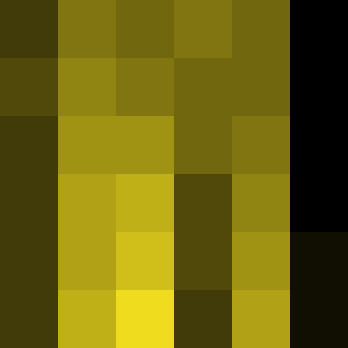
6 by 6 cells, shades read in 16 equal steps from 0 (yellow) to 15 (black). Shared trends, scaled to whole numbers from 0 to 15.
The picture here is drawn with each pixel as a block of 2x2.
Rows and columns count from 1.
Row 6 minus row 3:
0 -2 -5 3 -3 -1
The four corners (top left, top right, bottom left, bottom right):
11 15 11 14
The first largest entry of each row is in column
6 6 6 6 6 6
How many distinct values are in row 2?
5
